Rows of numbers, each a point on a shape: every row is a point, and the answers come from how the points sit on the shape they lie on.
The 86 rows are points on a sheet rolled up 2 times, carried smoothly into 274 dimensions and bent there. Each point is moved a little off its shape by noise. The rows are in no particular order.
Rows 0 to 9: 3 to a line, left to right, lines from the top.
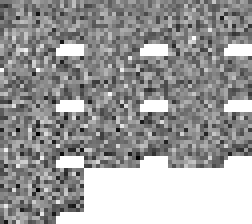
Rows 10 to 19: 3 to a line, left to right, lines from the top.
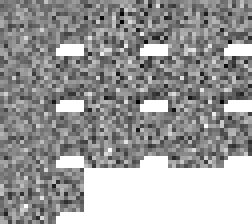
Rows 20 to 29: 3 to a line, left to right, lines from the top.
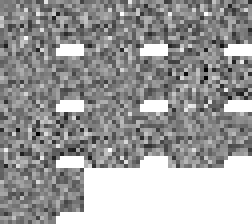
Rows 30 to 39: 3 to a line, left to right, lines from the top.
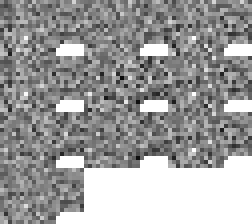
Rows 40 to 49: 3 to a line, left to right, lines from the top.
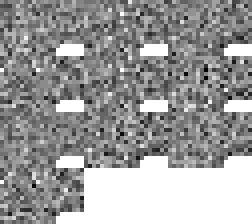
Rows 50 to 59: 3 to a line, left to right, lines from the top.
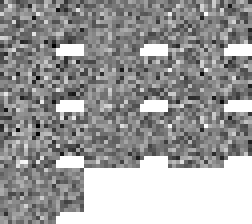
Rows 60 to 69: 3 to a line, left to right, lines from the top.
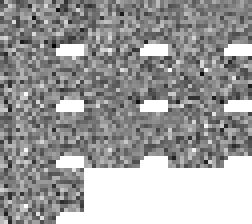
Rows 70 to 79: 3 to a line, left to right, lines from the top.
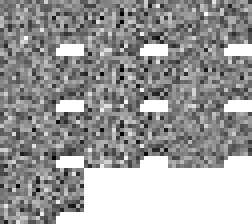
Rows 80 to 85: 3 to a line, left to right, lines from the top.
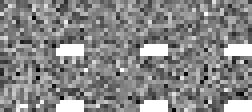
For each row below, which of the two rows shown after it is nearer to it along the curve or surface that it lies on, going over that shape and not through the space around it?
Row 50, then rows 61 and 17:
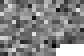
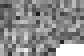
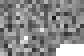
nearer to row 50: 17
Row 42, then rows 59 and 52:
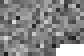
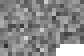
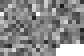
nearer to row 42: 59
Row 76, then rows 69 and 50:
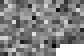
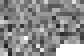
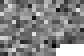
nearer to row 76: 50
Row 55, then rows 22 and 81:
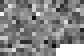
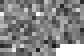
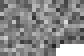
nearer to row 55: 22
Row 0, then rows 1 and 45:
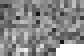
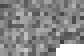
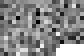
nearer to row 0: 1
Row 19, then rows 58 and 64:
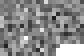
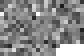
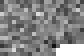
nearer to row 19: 58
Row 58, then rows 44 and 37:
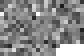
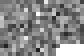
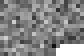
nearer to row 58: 44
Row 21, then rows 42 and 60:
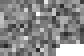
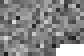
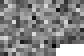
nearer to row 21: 60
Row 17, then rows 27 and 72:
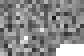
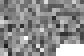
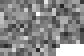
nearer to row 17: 27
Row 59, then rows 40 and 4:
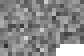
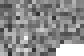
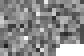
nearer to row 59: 40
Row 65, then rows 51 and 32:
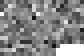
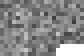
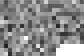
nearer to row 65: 32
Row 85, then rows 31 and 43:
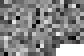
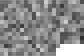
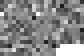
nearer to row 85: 43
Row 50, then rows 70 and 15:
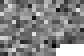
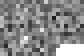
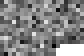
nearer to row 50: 15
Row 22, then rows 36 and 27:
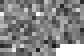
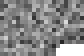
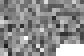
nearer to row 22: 27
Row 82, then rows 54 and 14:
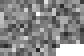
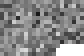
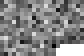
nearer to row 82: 14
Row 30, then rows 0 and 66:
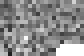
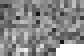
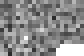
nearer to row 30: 66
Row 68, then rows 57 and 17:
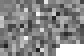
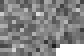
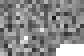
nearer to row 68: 17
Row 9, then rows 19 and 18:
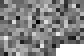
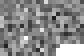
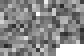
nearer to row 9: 18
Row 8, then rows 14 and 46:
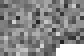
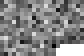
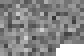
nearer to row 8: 46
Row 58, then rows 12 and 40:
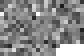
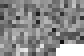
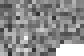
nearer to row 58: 40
